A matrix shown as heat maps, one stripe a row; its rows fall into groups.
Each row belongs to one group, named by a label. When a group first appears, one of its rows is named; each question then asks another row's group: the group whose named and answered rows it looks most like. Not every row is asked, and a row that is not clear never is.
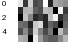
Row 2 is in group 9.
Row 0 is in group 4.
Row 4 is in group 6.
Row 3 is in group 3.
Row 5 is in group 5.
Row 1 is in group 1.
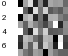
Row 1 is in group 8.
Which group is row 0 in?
9
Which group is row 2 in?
9
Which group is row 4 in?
8
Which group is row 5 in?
1
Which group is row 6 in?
1
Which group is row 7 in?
3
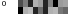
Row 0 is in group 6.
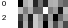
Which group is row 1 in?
4
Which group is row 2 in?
6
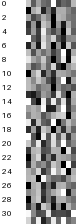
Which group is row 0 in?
4
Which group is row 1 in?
9
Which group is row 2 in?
3
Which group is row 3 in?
6
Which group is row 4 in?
6
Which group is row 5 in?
8
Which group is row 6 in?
6
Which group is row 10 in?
9
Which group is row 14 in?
8
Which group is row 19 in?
8
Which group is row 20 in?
4
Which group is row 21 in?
1
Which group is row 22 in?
9
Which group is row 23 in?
1
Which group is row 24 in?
4
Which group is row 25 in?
5
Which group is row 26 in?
9
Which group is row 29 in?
6
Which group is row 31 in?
4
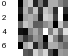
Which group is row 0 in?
9
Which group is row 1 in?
1
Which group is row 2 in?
1
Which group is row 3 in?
1
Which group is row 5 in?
3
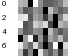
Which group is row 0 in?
5
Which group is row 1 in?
3
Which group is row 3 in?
8
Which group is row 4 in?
3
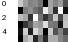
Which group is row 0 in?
3
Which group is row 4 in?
6
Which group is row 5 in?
9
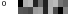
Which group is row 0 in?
9
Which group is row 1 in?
3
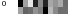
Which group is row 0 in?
9
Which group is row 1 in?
3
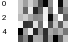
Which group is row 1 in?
4
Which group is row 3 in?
8
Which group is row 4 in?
9
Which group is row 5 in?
6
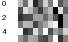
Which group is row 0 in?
4
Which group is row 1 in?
1
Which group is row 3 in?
4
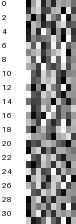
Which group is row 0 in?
9
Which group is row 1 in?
1
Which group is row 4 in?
6
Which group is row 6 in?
4
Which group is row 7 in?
4
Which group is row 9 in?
5
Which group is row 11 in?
8
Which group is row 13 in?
8
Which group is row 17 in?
5
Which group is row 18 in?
3
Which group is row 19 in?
3
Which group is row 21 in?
9
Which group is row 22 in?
8
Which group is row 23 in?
3
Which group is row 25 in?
1
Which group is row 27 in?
8
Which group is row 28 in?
9
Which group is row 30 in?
9
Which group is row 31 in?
5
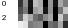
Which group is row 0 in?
6
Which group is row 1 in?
6
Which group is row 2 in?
1
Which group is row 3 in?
3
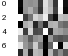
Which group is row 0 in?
1
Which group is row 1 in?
1
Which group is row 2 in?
8
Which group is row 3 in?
9
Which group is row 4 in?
4
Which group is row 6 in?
5
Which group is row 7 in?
6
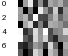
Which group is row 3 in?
9
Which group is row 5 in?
8
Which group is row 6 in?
3
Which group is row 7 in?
3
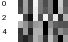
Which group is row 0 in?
6
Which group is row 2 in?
8
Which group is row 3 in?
3
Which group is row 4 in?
6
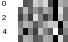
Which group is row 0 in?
8
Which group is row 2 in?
6
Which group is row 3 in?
4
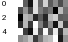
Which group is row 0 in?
8
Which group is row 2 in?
9
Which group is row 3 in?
6
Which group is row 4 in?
8
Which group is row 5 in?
4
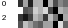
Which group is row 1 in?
8
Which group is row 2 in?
3
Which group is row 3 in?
1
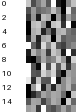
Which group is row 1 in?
1
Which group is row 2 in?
6
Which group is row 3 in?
1
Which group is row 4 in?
9
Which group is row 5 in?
6
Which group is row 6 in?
8
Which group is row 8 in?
3
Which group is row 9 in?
8
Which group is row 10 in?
8
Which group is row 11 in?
4
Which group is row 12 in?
9
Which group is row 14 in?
1
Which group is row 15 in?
5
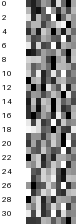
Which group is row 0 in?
3
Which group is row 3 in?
4
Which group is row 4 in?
6
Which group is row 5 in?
5
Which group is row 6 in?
4
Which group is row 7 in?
3
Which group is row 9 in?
3
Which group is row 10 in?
4
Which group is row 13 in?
1
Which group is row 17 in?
4
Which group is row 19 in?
1
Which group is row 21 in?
5
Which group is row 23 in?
4
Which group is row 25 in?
8
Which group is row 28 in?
9
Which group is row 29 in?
4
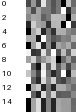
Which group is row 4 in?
9
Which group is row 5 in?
5
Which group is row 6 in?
9
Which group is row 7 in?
8
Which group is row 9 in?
8
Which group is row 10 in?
5
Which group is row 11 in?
8
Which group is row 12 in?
9
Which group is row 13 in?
8
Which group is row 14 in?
9
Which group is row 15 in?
9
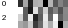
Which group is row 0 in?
6
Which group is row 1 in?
8
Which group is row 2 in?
4
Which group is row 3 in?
4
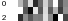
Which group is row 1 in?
8
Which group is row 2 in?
1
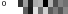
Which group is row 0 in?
6
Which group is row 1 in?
8
